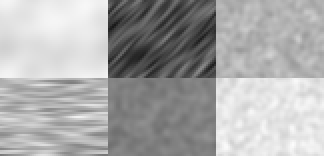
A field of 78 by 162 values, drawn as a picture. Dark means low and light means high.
It is made of 2 by 3 panels. Panel 1,1: very high, smooth, faint in contrast. Panel 1,2: low, slanting up to the right. Panel 1,3: high, blotchy, faint in contrast. Panel 2,1: high, streaked across. Panel 2,2: middling, blotchy, faint in contrast. Panel 2,3: very high, blotchy, faint in contrast.
